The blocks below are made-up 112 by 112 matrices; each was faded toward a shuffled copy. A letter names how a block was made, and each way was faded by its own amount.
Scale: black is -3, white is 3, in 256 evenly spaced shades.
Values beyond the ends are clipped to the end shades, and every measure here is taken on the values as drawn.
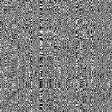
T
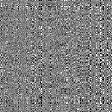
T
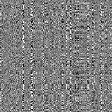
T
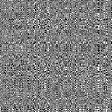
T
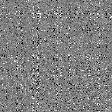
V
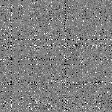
V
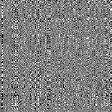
T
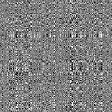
T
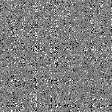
V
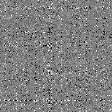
V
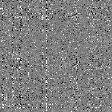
V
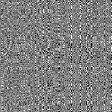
T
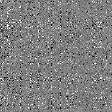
V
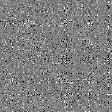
V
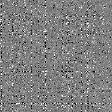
V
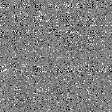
V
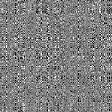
T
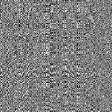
T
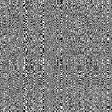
T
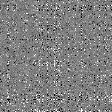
V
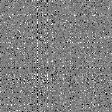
V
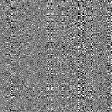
T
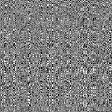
T
